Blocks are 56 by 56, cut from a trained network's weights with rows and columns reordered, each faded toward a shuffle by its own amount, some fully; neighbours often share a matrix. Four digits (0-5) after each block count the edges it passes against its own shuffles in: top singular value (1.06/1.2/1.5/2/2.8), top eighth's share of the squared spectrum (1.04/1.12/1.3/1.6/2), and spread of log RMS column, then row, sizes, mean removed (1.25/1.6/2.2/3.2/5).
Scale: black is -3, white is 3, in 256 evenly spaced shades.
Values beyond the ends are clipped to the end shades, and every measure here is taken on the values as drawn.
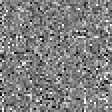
2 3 2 1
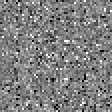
2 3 1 1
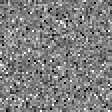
1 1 0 0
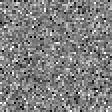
0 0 0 0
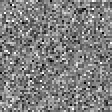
0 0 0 0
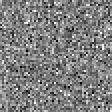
1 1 0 0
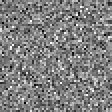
0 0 0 0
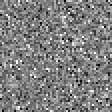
0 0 0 0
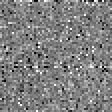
3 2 0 1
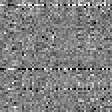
4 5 1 2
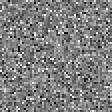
0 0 0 0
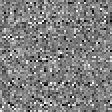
3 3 1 2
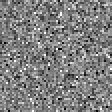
1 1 0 0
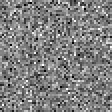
0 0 0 0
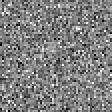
1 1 0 0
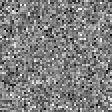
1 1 0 0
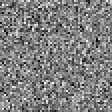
2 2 0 0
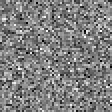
2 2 0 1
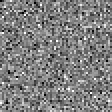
1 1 0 0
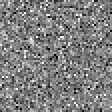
1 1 0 0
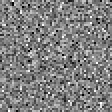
1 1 0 0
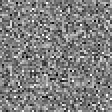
2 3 0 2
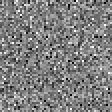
1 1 0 0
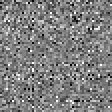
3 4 2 3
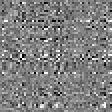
3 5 3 4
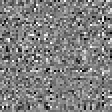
3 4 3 3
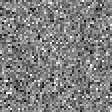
2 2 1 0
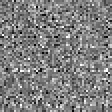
3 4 1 2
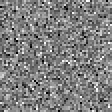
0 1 0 0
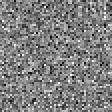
1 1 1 0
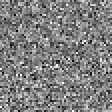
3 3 0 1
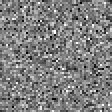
1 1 0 0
